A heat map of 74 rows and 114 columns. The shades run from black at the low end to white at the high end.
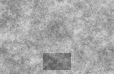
The ninth with the lowest average is the bottom middle. The field is mottled with small blotches. An odd patch, lower than its surroundings, sits in the bottom middle.
